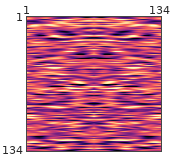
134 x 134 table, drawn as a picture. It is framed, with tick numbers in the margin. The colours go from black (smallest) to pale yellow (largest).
Slope: none. Mirror symmetry: left to right. Grain: streaks across. Histogram: bell-shaped.
